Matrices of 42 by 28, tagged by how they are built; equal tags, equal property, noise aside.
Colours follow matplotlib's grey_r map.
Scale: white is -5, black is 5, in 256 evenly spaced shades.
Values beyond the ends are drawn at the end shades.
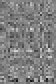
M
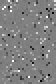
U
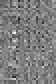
M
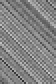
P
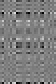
M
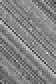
P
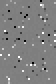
U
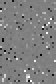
U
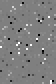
U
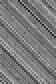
P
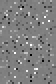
U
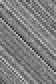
P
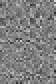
M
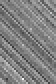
P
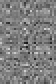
M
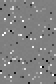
U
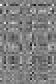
M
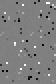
U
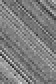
P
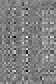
M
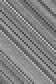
P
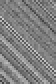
P
